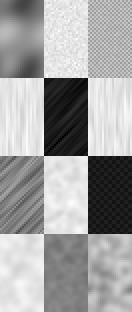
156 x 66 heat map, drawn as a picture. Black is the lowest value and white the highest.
It is made of 4 by 3 panels. Panel 1,1: middling, smooth, strong in contrast. Panel 1,2: very high, fine-grained, faint in contrast. Panel 1,3: high, checkered. Panel 2,1: very high, streaked downward, faint in contrast. Panel 2,2: very low, slanting up to the right, faint in contrast. Panel 2,3: very high, streaked downward, faint in contrast. Panel 3,1: middling, slanting up to the right. Panel 3,2: very high, blotchy, faint in contrast. Panel 3,3: very low, checkered, faint in contrast. Panel 4,1: very high, blotchy, faint in contrast. Panel 4,2: middling, blotchy, faint in contrast. Panel 4,3: high, blotchy.
